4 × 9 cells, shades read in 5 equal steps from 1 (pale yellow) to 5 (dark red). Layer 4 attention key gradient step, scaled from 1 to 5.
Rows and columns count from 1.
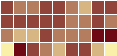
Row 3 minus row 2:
-1 -2 -2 0 -1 0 0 1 2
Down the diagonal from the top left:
4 4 2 3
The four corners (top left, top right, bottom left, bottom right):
4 4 1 1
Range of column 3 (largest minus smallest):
2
